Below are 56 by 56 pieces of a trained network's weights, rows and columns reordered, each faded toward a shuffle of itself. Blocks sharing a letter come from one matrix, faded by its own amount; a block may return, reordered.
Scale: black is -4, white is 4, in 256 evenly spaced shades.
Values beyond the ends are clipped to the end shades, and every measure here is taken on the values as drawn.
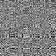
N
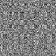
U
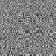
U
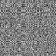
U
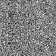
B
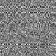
U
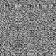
N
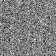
B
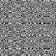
N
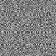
U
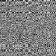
N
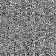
B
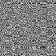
U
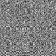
N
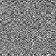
U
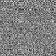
U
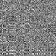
N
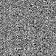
B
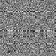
U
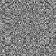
U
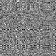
N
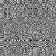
U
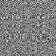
N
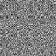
N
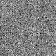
B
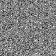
B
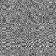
U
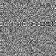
N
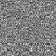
N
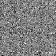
B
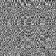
U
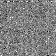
B
